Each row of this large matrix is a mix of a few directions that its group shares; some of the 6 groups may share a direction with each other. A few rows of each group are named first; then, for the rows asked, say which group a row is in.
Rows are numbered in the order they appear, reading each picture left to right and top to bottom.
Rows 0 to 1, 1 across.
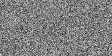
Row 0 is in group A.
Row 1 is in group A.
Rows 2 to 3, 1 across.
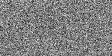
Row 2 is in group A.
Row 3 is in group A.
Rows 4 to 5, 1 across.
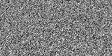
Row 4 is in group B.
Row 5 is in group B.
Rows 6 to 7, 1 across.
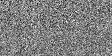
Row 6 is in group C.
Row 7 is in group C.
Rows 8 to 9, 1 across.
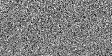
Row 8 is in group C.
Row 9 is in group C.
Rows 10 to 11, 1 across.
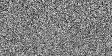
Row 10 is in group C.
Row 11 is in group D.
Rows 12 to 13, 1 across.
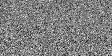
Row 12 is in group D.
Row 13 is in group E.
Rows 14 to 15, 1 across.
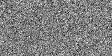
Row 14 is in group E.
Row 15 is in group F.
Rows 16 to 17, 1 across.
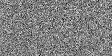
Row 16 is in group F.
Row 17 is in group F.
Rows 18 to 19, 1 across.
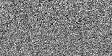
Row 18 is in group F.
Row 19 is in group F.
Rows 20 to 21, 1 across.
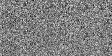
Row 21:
A
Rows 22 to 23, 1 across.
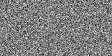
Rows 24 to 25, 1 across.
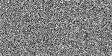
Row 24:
B
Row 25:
A
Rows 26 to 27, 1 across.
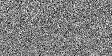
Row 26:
C
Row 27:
F
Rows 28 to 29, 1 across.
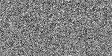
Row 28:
B
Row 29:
F
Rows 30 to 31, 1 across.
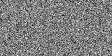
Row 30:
C
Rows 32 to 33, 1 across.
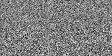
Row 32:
B
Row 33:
E
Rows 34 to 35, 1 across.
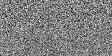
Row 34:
E
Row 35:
A
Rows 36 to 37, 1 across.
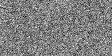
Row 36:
D
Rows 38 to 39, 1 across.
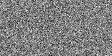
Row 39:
C
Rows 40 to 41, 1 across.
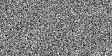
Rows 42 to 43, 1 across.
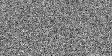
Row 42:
A
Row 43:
F
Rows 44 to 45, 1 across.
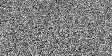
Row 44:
D
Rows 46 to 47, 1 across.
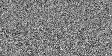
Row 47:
F
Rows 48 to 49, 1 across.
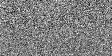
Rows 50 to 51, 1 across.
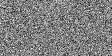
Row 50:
D
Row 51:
E
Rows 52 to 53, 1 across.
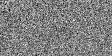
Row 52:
C
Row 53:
D
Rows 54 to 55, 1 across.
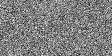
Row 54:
D
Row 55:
C
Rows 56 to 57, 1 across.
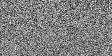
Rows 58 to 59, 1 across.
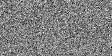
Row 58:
E
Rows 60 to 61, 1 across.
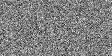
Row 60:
F
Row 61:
E
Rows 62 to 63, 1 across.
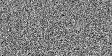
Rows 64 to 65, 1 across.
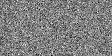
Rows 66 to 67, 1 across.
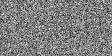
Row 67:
D
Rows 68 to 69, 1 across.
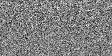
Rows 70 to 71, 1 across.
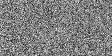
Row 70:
A
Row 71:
D
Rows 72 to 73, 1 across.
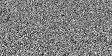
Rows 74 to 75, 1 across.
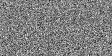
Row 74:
F
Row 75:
E
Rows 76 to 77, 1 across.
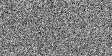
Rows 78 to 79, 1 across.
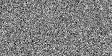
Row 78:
A
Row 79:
F
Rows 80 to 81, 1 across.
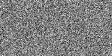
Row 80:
E
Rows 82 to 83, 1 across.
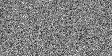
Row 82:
F
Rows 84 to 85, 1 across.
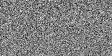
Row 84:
F
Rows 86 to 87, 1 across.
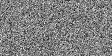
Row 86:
B
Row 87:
A
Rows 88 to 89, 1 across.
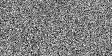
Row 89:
C
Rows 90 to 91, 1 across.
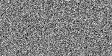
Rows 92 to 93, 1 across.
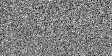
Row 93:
E
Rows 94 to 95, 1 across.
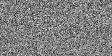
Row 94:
F
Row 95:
D
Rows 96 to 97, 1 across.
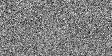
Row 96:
E
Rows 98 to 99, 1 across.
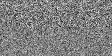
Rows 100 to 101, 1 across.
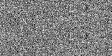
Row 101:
A
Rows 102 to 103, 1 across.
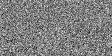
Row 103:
D
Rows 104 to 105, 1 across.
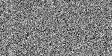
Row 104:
E
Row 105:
B
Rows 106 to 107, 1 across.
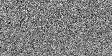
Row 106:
C
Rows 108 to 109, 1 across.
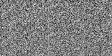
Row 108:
C
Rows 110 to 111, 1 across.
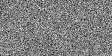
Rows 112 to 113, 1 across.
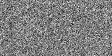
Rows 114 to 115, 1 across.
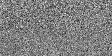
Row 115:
A
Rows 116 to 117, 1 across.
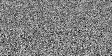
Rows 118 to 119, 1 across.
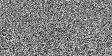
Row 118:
B
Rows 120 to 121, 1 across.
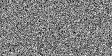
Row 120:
E
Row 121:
D
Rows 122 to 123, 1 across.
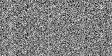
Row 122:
B
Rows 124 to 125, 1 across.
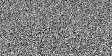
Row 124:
C
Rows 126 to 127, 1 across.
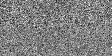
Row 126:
D
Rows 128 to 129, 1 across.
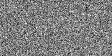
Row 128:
A
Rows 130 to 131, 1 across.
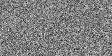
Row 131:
B
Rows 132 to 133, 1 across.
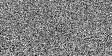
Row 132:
A
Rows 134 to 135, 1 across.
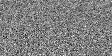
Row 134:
F
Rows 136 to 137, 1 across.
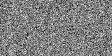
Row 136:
D
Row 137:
B
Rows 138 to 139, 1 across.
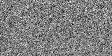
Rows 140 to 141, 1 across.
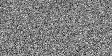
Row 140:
D
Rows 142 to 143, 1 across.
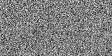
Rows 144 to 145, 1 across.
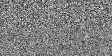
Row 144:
C
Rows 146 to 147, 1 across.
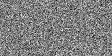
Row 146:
F
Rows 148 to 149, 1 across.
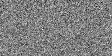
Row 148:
E
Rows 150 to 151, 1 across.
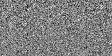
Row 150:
B
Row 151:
A
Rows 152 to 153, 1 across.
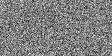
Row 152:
A
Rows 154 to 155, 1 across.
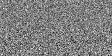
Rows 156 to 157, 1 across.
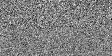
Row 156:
D
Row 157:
D
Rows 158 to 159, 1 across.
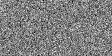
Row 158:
C
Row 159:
C
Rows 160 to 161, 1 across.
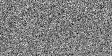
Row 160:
B
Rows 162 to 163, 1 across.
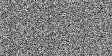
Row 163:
A
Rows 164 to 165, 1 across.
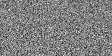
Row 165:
B
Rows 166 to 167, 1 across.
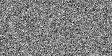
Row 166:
B
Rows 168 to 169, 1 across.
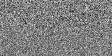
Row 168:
A
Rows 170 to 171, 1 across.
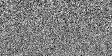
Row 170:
E
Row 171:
A
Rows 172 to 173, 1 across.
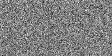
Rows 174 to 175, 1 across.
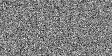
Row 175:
C
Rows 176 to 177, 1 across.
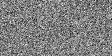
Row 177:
F
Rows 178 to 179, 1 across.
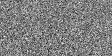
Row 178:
C
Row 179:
C
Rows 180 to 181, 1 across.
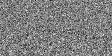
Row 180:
A
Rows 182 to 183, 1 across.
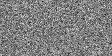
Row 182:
F
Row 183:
A
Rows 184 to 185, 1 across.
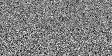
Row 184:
A
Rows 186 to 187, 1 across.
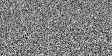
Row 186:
C
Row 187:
E
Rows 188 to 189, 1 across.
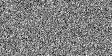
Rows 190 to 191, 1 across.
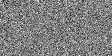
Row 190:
F
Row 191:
E
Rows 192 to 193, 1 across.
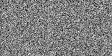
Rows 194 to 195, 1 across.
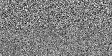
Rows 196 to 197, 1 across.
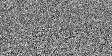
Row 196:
C
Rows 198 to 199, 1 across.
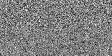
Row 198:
E
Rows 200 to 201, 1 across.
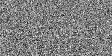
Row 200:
C
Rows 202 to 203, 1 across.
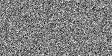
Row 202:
B
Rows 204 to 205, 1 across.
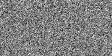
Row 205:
B
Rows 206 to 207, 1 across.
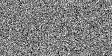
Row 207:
C
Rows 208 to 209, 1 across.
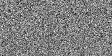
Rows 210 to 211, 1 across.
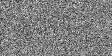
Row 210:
C
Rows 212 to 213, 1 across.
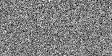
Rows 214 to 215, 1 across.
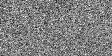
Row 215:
F
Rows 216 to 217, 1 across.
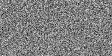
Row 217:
C
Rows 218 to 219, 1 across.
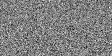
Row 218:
D
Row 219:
A
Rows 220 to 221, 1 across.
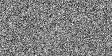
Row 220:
B
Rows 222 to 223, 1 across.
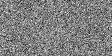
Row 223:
D
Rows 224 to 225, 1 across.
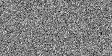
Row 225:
F
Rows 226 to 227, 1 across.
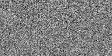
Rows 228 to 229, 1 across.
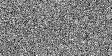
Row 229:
A
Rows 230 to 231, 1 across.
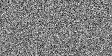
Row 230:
B
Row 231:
F
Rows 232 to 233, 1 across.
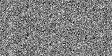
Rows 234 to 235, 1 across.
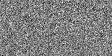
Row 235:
B
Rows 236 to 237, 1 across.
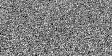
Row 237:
D
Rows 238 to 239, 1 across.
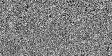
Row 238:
B
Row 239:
A
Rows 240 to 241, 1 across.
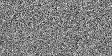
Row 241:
F
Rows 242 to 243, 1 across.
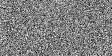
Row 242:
D
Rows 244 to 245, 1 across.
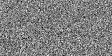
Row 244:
C
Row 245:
C
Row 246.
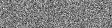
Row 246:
E
